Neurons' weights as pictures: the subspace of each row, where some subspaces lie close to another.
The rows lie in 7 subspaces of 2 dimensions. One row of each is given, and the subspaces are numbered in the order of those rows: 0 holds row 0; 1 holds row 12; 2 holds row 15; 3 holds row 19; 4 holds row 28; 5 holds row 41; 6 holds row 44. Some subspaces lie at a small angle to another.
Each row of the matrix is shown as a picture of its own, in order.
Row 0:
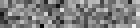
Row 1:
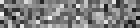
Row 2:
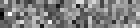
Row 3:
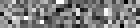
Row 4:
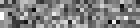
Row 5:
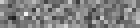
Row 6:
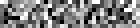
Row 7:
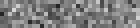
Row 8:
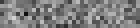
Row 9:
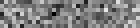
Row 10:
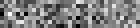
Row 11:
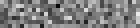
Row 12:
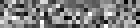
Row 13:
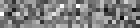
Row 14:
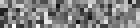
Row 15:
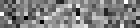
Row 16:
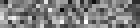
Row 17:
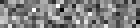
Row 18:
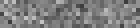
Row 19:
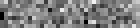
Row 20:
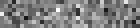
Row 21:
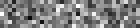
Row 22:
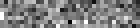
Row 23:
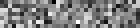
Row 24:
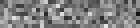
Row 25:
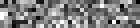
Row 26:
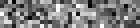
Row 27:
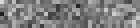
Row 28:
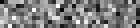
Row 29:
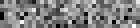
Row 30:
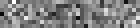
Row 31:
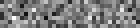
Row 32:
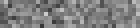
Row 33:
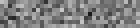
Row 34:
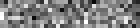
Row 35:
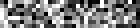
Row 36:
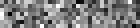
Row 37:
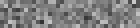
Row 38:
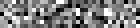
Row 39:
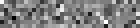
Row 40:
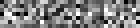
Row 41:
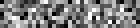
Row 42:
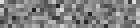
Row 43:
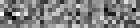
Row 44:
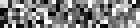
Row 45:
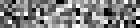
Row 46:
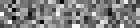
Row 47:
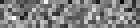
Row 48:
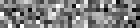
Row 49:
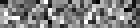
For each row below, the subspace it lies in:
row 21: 6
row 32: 0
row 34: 3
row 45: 2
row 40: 1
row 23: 6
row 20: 2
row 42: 4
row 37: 6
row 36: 0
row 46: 6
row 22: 3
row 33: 0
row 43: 1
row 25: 5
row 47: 5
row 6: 5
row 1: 4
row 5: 3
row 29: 3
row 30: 2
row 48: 4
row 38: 2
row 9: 4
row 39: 4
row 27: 2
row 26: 6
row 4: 5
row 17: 4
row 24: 1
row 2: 0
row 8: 3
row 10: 0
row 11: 1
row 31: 5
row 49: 5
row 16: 3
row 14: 6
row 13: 1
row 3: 2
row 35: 0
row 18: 2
